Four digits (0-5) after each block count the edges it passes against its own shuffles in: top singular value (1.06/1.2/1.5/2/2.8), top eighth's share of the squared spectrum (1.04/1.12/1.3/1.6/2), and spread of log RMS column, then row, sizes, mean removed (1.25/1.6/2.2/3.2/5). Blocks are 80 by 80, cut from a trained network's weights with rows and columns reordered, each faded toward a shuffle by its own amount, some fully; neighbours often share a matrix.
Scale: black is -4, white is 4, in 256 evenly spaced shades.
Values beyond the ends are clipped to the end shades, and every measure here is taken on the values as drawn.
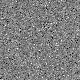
0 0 0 0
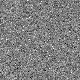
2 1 0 0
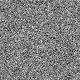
0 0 0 0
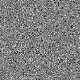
3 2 1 1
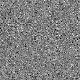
3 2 1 1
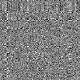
4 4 2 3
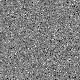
0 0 0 0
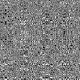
4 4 2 3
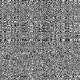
4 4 1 3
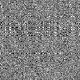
4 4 0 3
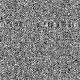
3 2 0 1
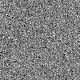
0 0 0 0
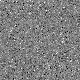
0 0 0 0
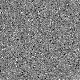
2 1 0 0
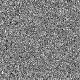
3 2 1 0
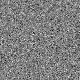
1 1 0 0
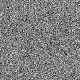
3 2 0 1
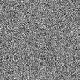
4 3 1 1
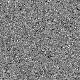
2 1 0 0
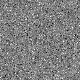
1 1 0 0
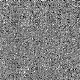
2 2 0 2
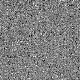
2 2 0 1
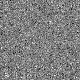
2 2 0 1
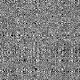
3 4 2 3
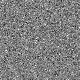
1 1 0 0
